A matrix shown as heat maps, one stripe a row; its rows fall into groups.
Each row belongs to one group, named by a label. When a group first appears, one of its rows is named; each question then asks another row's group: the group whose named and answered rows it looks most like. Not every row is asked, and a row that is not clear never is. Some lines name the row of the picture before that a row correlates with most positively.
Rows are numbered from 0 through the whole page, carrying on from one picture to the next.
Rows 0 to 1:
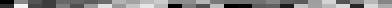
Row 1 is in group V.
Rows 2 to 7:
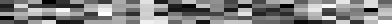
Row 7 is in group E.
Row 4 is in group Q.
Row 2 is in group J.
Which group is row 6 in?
V
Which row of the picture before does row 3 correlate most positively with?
1
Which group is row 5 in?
Q
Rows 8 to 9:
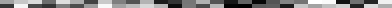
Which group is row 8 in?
Q
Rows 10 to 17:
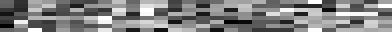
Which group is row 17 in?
Q
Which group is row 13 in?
J
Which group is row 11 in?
E
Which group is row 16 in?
V
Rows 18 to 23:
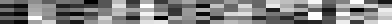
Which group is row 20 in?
E
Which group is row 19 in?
J
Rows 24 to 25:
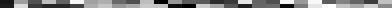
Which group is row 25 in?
V
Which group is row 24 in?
Q
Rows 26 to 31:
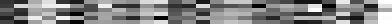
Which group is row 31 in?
E
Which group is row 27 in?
Q
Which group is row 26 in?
E
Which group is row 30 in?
Q
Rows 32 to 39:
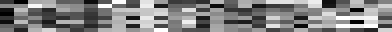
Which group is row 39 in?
E
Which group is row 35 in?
V
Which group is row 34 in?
V
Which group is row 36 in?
J
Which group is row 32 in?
J
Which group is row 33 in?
Q
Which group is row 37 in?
V
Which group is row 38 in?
J
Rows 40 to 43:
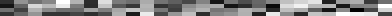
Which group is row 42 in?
E
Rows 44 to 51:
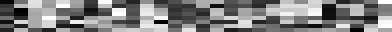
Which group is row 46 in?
J
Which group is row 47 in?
J
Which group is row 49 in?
Q
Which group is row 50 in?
E
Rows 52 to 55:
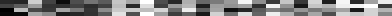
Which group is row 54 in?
V
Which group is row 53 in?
J
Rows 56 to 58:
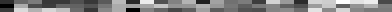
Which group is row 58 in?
Q
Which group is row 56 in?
J
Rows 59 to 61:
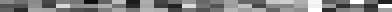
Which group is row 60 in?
Q
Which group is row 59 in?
J
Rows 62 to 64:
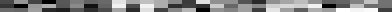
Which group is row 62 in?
V
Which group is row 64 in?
J
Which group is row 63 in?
J
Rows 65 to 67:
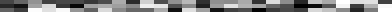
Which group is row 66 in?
E
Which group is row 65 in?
J
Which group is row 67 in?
Q
